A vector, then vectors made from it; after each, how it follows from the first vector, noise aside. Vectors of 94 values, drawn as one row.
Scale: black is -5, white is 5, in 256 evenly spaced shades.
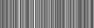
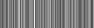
copied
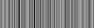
negated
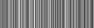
copied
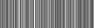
copied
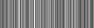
copied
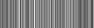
copied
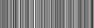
copied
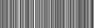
copied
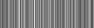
copied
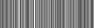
copied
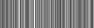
copied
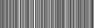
copied
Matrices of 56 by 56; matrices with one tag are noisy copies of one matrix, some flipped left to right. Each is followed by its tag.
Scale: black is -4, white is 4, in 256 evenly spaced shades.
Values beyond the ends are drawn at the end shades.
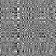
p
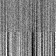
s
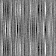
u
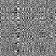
p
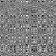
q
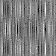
u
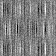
u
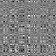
q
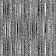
u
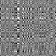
p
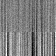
s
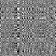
p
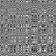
q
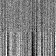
s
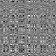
q
